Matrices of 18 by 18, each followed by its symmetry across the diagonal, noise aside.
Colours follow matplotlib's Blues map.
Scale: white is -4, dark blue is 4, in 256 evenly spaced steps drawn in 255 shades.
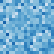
symmetric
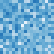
symmetric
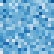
antisymmetric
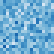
neither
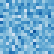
neither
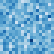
neither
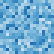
symmetric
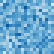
symmetric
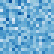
antisymmetric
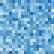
antisymmetric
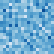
antisymmetric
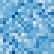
symmetric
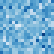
neither
